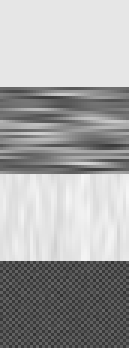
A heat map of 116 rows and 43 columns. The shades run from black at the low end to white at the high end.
The table splits into 4 rows of 1 panel. Panel 1,1: very high, flat. Panel 2,1: middling, streaked across, strong in contrast. Panel 3,1: very high, streaked downward, faint in contrast. Panel 4,1: low, checkered.
